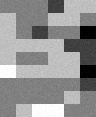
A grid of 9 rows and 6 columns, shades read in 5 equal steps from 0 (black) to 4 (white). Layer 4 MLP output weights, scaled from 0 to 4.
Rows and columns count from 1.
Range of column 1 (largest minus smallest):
2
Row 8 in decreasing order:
3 2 2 2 2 2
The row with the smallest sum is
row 3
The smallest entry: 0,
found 2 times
